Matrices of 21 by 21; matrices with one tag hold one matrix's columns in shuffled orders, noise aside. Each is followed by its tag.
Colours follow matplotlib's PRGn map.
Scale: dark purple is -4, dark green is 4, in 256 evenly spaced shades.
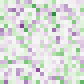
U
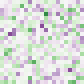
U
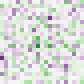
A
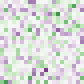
U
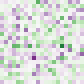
A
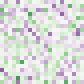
U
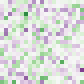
U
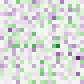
A
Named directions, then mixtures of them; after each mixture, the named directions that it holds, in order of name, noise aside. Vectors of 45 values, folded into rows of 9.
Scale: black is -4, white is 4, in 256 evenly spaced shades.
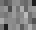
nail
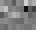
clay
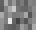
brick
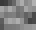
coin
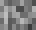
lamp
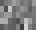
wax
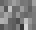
wax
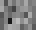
brick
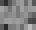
coin, nail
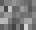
wax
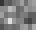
brick, coin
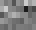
clay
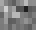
clay, lamp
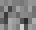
lamp, wax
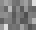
nail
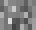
brick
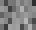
brick, nail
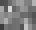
coin, wax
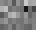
clay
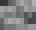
coin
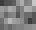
coin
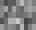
coin, wax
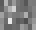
brick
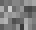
clay, wax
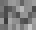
lamp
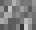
wax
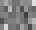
nail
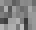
wax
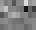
clay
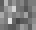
brick
